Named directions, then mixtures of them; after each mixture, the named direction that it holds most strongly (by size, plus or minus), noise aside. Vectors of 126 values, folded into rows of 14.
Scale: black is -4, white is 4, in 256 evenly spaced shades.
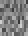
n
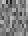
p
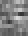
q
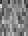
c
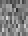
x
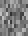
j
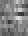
q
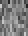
c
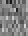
x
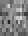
q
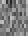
p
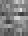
q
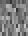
x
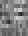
q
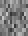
j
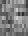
q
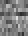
q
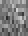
x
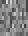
p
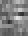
q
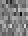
p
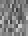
n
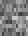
q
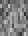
j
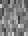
c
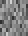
p
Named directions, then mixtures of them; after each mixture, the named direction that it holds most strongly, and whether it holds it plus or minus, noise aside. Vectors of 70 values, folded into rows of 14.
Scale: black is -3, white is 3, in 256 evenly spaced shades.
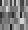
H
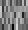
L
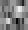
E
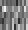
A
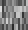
L, plus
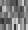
A, plus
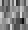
H, minus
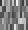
H, plus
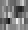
E, minus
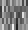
L, minus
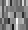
L, plus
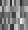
H, plus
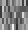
L, minus
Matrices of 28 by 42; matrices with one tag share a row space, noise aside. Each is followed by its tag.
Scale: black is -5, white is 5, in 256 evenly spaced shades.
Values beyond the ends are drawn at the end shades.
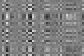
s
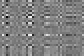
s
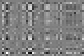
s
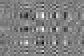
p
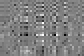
p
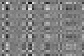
s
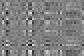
s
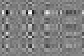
s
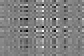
p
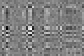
s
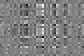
p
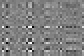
s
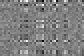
p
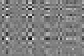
s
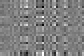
p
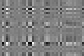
s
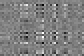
p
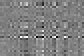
p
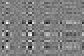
s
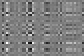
s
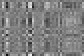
s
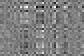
p
